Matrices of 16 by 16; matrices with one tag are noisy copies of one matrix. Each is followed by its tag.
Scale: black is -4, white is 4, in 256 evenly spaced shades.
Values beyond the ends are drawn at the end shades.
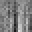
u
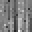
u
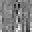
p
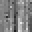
u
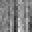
u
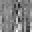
p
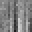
u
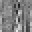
p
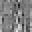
p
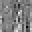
p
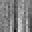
u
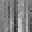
u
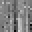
u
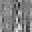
p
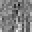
p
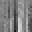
u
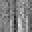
u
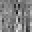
p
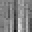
u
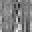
p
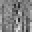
p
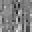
p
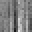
u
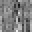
p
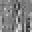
p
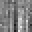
u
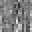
p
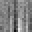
u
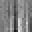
u
